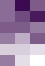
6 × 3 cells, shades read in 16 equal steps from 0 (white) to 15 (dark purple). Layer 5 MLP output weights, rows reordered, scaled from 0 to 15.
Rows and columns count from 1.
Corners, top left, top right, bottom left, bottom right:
9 10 8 0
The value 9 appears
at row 1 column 1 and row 2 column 1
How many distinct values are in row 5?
2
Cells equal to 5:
1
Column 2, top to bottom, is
15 11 10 5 3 2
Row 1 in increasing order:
9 10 15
